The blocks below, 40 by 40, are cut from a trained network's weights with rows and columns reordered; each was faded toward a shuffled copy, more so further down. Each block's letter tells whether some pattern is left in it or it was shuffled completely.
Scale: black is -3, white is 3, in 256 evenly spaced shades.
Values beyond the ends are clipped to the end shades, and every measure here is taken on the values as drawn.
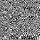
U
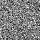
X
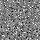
X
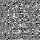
U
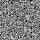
X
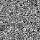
U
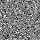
X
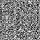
U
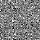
U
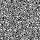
X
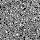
X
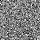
X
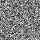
X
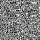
U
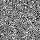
X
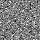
X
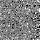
U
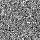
X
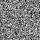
X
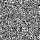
U
